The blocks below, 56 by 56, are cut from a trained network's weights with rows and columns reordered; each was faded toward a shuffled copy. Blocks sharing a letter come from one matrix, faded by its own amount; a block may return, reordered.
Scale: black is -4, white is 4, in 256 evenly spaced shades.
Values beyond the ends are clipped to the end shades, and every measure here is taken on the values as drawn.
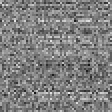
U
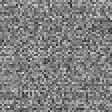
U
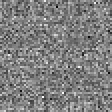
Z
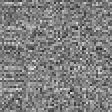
U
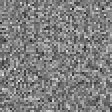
Z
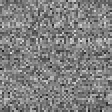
U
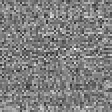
U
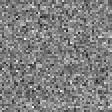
Z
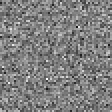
Z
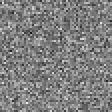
Z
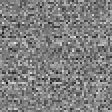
U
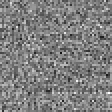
Z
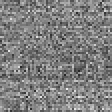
U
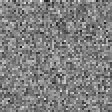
Z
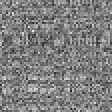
U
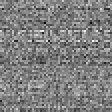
U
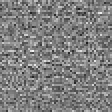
U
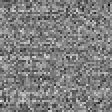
U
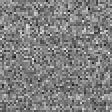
Z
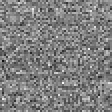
U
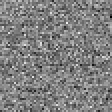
Z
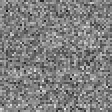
Z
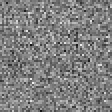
Z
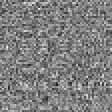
U
